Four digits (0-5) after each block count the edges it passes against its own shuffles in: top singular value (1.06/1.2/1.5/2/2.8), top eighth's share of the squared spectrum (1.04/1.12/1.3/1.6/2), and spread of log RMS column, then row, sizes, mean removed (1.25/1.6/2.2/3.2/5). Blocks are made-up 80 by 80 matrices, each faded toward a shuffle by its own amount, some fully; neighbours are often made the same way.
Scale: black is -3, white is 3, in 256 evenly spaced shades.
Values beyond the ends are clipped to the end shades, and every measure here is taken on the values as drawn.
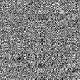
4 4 2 2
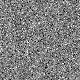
2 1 0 0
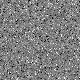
0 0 0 0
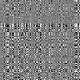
5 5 4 4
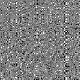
4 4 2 2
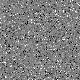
2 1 0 0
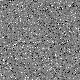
0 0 0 0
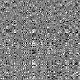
4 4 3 3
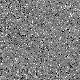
3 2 1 0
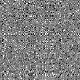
4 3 2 2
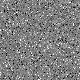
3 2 0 0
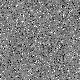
1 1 0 0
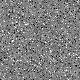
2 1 0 0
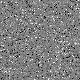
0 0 0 0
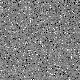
2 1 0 0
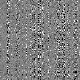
4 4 4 1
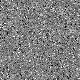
0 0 0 0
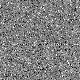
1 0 0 1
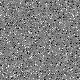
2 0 0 0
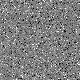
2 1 0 0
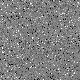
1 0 0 0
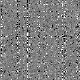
2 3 3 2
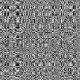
5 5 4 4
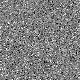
2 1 0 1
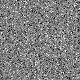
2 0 0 0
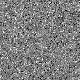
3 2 0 0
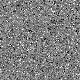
1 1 0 0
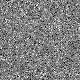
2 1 0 0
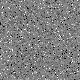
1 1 0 0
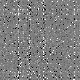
4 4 2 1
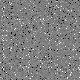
3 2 1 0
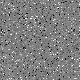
2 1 0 0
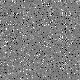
3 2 1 0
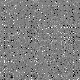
3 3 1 2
